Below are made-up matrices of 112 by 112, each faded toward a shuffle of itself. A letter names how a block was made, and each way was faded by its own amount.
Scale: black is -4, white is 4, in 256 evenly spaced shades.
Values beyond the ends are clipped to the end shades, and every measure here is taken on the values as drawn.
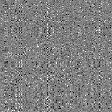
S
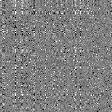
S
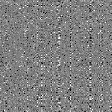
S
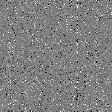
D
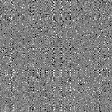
S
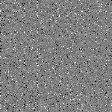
D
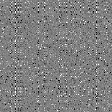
S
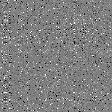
D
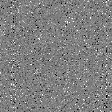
D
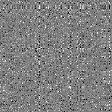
S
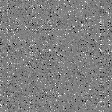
D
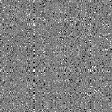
S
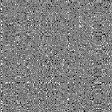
S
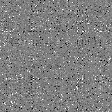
D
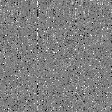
D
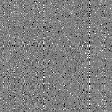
S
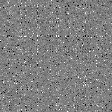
D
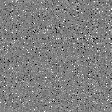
D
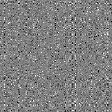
S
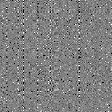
S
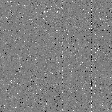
D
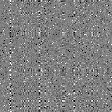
S
